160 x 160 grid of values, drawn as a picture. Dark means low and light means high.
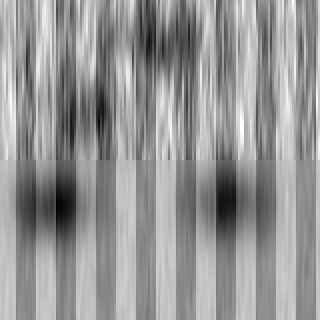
There are four dips. Stripes running up and down repeat 8 times from left to right. The ninth with the lowest average is the middle left. A horizontal seam about 50% of the way down splits the table, and the bottom part is calmer. No overall slope runs across the table.
